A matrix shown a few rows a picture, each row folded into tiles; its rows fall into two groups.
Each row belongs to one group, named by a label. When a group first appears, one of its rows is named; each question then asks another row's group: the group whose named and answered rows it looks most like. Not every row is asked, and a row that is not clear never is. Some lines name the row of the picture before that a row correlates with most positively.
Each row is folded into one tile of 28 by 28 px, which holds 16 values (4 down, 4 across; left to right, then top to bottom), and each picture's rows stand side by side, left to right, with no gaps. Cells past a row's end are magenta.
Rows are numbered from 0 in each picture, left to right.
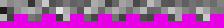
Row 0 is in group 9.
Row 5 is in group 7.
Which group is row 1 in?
7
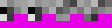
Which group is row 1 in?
9
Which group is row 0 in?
9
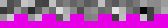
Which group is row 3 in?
7
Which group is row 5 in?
9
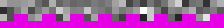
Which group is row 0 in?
9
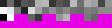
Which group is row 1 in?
7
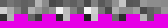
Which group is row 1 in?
7
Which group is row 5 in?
9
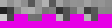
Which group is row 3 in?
9
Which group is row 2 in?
9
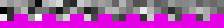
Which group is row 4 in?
7
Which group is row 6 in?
9
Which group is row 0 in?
9
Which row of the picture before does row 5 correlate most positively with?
1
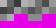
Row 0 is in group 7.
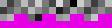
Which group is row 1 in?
7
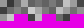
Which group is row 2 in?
7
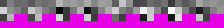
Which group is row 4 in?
7
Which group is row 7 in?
9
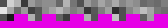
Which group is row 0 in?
7
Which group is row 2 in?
7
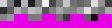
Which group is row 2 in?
7
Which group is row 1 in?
7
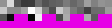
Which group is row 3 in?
9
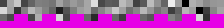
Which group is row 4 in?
7
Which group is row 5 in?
7
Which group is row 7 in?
9
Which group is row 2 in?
9
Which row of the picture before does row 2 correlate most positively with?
3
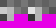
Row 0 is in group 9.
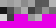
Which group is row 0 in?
9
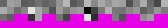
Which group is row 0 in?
7
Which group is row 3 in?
9
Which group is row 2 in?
7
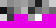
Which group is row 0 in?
9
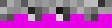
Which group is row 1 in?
9
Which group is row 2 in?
9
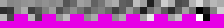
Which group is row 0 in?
9
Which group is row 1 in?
9
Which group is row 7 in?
9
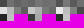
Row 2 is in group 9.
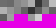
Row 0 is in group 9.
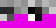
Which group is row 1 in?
9
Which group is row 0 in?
9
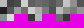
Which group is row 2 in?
7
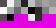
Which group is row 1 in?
9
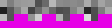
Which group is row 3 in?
9
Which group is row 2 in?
9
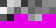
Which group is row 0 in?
7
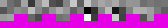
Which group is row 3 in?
9
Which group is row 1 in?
7
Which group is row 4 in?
9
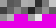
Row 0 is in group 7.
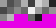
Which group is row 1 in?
7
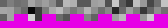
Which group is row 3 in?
7
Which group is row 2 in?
7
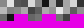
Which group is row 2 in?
7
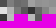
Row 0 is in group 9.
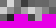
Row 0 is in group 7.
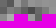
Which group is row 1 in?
9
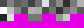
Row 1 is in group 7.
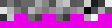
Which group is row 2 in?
7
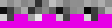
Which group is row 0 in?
9
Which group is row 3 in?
9
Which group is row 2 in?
9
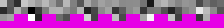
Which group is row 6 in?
9
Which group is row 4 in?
9
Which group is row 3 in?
9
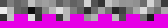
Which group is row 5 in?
7
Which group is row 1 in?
9
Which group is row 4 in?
9
